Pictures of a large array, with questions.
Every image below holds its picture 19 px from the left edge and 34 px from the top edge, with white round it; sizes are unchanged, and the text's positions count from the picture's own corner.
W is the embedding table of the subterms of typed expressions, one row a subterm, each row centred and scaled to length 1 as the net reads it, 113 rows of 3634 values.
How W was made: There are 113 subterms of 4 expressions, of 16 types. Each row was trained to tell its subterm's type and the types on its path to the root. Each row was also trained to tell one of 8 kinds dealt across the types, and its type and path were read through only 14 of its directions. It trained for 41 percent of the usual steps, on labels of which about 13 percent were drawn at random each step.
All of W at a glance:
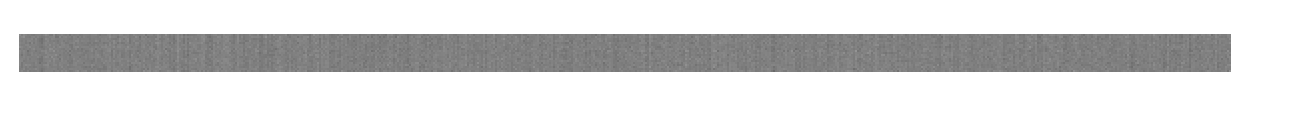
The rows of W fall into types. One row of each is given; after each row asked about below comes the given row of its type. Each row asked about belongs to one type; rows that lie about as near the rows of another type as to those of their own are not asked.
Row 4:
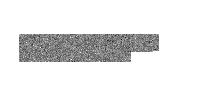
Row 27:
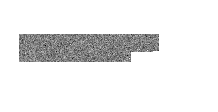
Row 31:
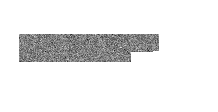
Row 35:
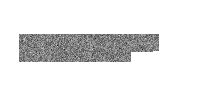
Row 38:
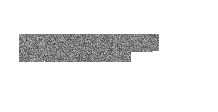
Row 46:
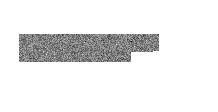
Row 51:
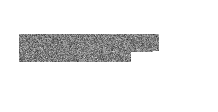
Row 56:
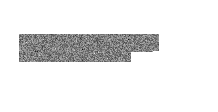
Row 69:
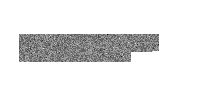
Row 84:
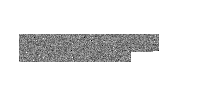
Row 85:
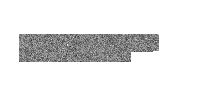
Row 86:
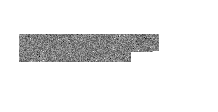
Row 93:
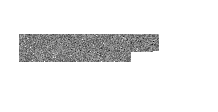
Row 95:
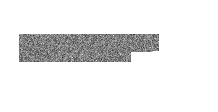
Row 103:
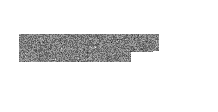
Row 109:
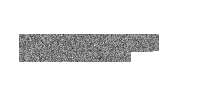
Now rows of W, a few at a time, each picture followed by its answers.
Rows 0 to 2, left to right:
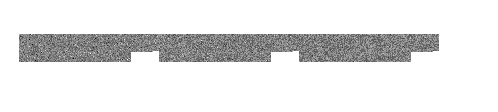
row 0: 38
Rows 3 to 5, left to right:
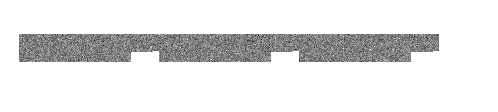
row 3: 51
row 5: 103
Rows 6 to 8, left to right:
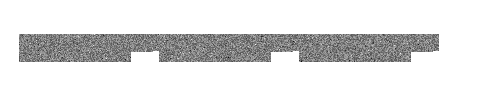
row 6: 27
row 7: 38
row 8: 46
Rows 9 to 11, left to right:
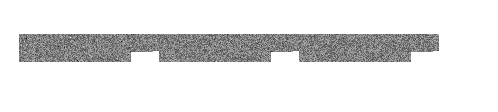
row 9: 46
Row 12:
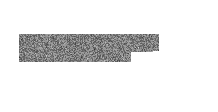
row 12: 51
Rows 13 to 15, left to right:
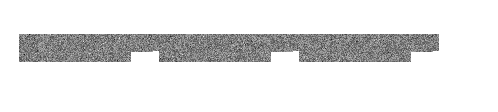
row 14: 51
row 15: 27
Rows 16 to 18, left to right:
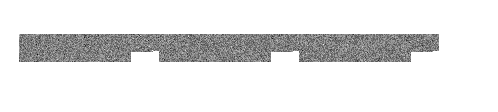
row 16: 35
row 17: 27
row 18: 95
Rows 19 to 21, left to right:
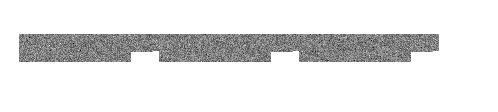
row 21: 4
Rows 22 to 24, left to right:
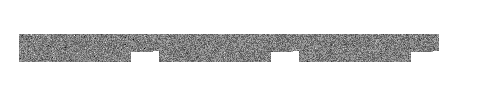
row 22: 56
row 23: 86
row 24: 27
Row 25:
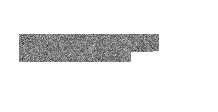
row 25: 69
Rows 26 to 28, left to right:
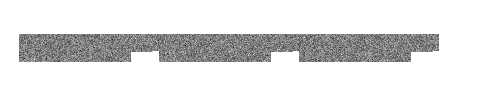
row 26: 35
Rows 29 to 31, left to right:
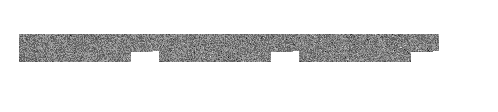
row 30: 27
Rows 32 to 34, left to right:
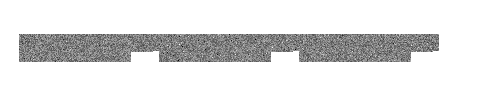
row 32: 69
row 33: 85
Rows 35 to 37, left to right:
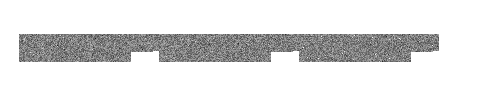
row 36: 27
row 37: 56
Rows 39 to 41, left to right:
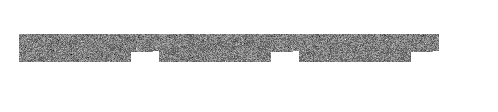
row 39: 109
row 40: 4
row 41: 38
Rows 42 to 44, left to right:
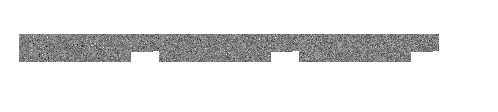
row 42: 46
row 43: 38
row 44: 103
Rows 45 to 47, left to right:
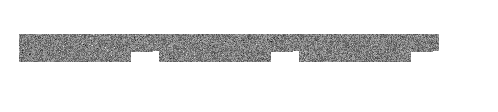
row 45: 35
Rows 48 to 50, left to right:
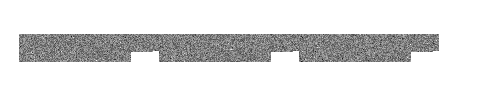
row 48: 109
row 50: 46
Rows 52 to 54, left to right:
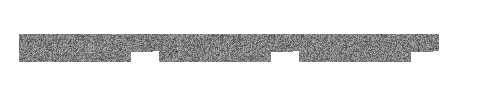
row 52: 69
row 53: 69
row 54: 56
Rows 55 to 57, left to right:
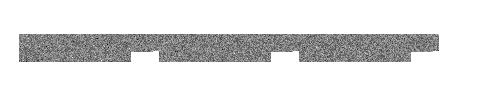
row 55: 85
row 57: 51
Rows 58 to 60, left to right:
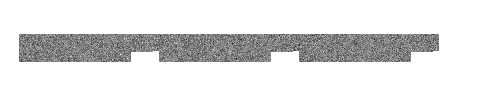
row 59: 69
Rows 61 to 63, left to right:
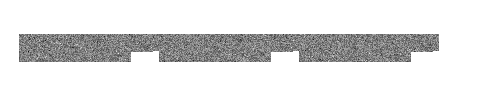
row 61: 103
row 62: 103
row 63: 103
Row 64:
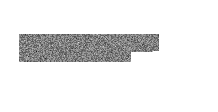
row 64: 35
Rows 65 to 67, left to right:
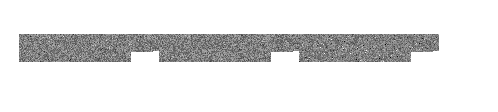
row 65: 95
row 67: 95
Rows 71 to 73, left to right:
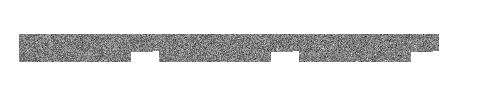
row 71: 51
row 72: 51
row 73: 84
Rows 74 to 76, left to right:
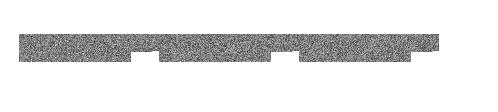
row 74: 56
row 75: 69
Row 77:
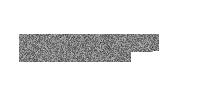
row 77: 38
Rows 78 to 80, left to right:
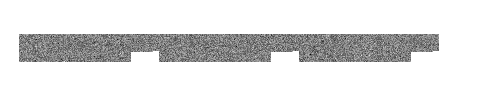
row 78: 4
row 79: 27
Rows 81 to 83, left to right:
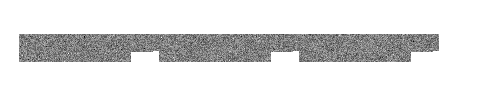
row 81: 56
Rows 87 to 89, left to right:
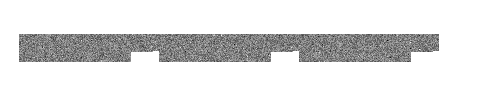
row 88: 93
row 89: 103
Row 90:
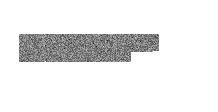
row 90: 38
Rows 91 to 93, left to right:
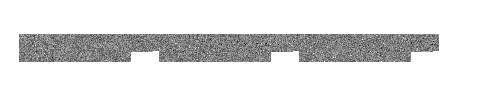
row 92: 35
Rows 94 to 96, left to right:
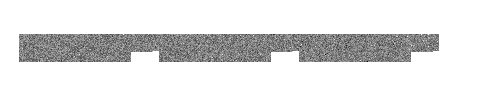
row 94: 38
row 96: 35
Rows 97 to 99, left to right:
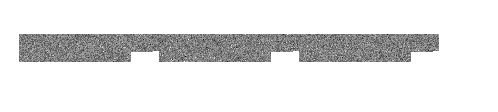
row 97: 69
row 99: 93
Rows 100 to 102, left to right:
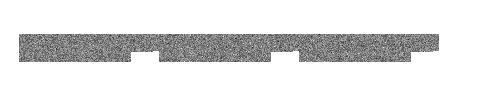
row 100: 51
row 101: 93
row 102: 4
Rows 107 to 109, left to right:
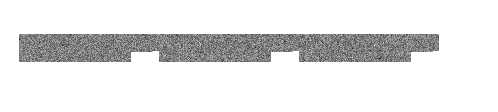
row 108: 4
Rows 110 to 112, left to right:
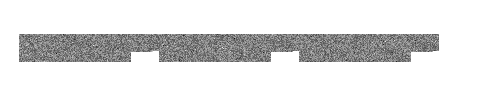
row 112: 95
